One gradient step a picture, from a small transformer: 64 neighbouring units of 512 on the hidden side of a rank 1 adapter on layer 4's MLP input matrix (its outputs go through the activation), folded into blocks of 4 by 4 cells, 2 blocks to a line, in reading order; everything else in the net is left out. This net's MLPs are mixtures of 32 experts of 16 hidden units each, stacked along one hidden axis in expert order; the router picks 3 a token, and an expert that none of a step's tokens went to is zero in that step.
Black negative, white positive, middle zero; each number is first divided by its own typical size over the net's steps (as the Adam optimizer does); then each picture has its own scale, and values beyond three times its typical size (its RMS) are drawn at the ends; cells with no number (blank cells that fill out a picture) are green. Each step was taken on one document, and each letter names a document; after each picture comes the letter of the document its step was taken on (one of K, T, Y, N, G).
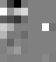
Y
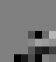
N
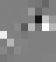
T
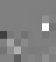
T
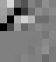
Y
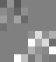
N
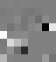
T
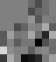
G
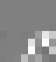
N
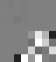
N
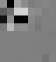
Y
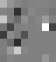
T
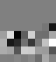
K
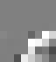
N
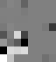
K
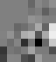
G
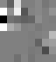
Y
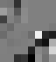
N
